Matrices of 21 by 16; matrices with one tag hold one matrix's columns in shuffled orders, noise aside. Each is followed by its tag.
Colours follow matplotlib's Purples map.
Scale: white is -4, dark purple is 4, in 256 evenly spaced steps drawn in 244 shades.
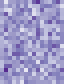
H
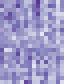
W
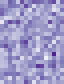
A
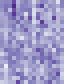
W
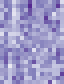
W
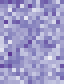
A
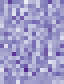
H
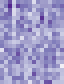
W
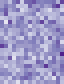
A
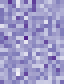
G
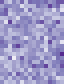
A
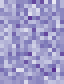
H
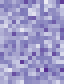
H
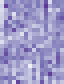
W
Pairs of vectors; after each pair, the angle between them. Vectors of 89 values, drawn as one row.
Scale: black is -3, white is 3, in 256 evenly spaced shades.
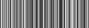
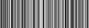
nearly opposite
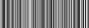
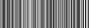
nearly parallel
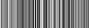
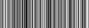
orthogonal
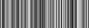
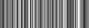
partly aligned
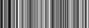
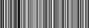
orthogonal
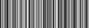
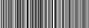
partly opposed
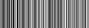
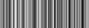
partly aligned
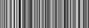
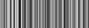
nearly parallel
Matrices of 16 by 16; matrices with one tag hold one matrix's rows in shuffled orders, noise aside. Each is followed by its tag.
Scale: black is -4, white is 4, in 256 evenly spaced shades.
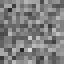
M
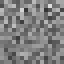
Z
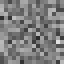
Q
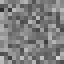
Q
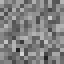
Z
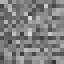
M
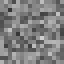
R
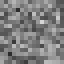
R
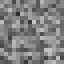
R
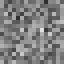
Z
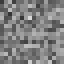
M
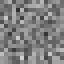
Z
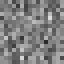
Z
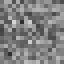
M
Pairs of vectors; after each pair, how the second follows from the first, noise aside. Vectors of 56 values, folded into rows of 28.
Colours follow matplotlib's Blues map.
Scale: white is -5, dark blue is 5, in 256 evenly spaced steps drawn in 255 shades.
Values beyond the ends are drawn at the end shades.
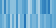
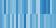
copied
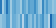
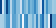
scaled up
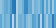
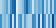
scaled up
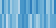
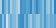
copied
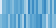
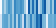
scaled up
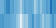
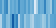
shuffled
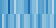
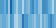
shuffled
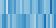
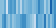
copied
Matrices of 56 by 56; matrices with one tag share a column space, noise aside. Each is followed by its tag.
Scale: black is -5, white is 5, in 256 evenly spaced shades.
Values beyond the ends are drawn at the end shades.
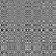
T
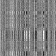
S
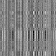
S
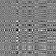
T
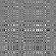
T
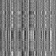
S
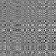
T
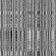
S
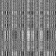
S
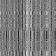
S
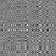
T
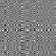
T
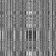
S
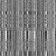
S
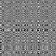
T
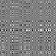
T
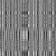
S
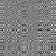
T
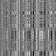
S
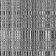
S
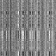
S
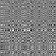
T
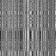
S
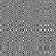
T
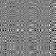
T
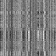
S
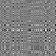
T
